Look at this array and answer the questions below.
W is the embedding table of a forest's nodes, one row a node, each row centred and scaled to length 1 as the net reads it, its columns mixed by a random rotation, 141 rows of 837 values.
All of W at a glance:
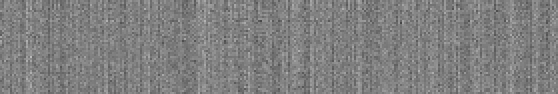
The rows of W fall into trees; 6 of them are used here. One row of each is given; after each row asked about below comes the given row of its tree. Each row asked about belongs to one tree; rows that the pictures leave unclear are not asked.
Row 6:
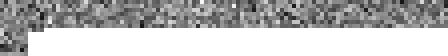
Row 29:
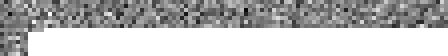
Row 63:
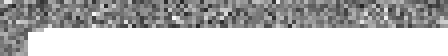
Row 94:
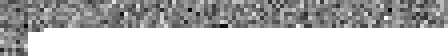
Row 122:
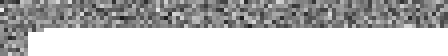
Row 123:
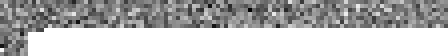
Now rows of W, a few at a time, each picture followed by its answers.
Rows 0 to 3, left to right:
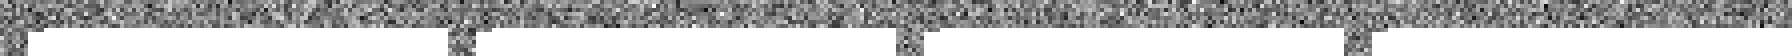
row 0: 123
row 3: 122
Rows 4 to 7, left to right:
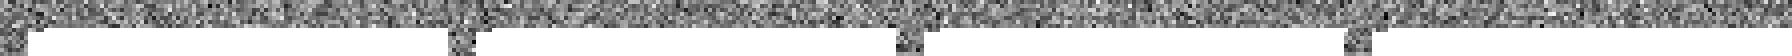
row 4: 123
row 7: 6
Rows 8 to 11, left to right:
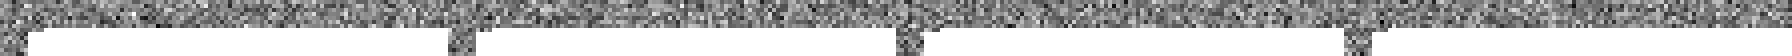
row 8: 123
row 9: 6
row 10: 123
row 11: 123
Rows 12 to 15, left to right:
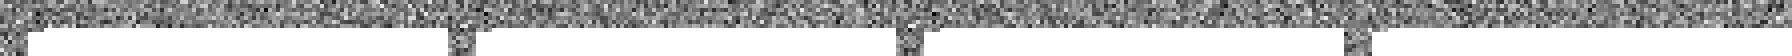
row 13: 123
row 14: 123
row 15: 29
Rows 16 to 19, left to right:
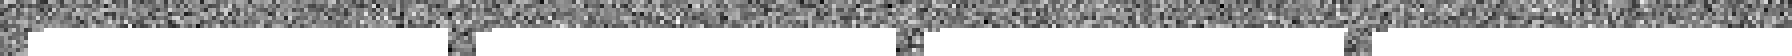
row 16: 63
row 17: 63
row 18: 6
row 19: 6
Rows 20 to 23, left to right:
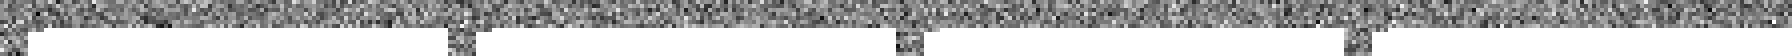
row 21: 123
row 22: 29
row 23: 6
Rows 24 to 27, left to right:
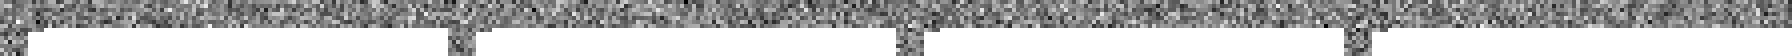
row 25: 6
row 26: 123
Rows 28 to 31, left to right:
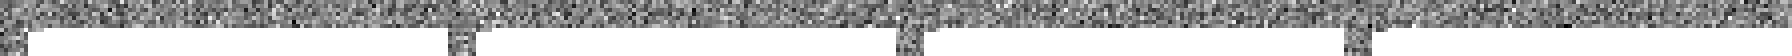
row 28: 29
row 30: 94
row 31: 94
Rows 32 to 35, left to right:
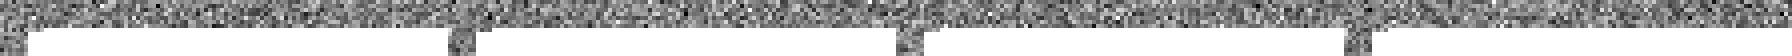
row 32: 94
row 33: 6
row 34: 63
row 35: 6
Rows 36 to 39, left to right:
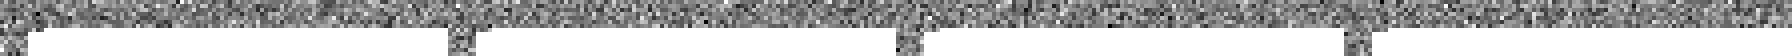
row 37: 122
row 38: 94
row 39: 29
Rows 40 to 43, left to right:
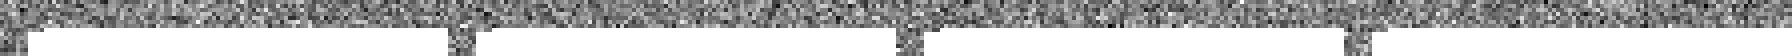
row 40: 6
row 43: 63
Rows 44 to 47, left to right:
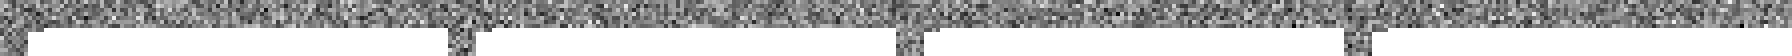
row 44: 123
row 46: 29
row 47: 29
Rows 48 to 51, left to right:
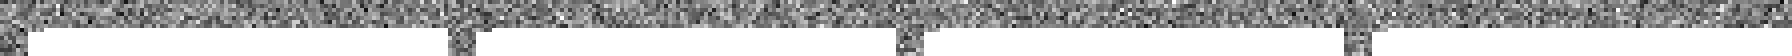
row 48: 6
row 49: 123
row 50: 122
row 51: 29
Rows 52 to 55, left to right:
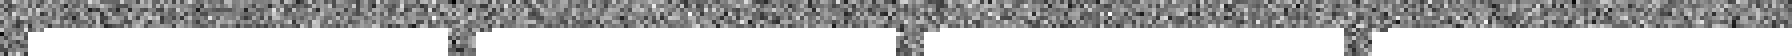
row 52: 29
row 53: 6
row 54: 63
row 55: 123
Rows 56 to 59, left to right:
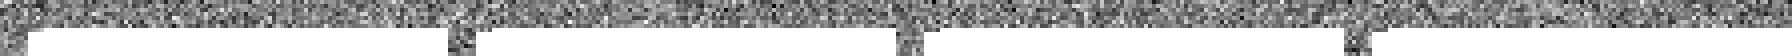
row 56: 63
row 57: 6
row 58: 29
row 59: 6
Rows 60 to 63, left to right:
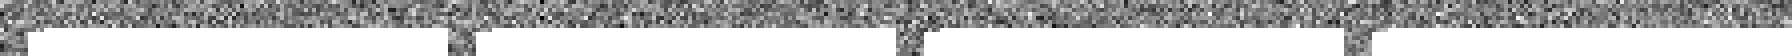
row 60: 63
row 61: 63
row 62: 123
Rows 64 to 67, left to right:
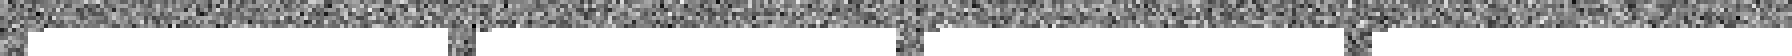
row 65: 94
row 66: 6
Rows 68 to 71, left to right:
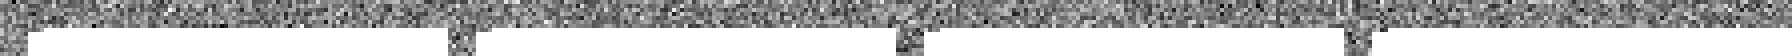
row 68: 94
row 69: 122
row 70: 6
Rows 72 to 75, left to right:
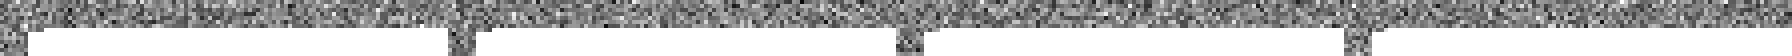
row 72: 29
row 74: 6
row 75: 122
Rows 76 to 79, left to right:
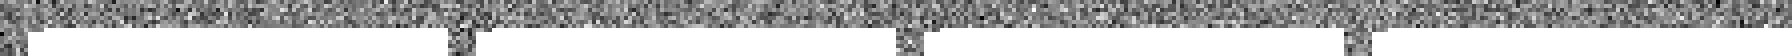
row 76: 29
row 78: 123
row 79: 29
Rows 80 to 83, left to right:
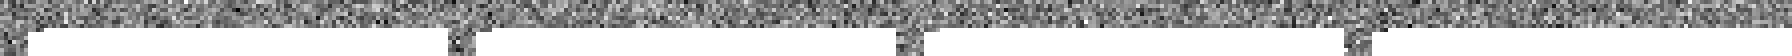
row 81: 6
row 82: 29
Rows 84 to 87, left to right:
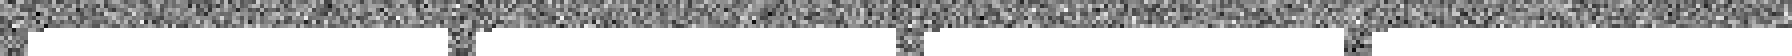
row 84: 123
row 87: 6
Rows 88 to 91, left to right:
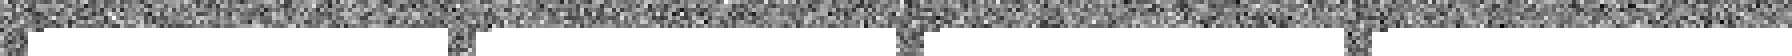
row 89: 122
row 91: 123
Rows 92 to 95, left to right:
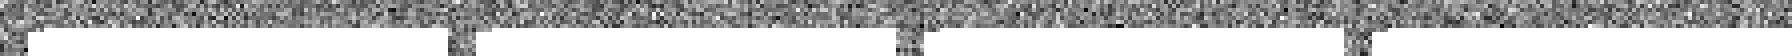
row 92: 63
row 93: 63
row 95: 123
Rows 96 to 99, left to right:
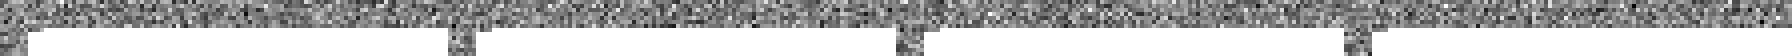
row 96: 29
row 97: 94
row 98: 63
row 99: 29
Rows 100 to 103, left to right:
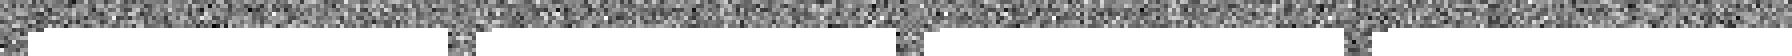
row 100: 123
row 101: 29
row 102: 29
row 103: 123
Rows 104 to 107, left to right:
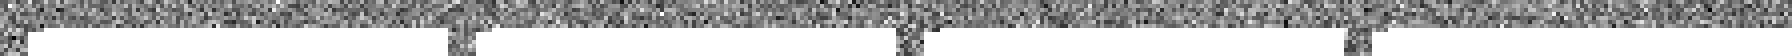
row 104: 122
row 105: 63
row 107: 6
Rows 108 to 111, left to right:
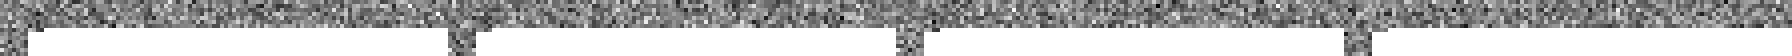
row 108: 123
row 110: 123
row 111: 29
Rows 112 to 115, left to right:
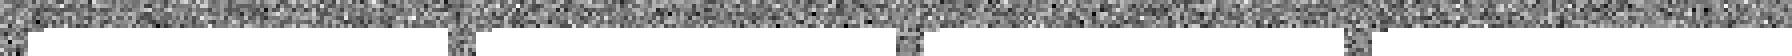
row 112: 123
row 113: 29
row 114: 94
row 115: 123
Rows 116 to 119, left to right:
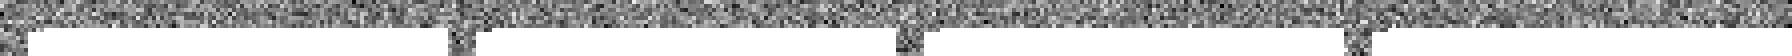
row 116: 63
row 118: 6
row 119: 123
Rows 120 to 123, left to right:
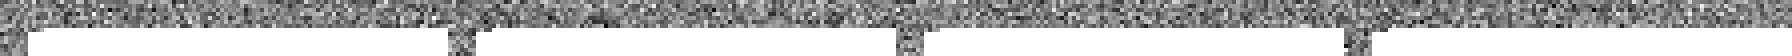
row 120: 29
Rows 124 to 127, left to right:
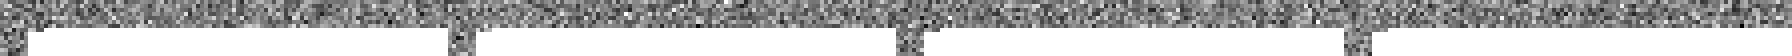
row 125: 122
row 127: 29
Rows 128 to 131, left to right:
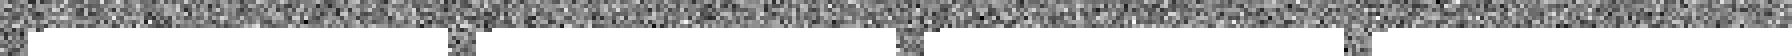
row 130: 123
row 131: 94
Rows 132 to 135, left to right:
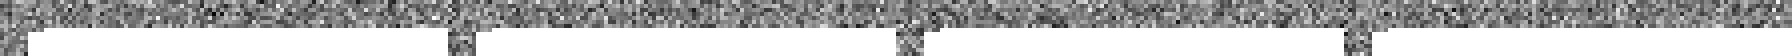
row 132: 29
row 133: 29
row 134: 123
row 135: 29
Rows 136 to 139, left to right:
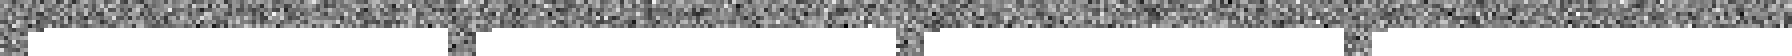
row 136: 123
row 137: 29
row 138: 123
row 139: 122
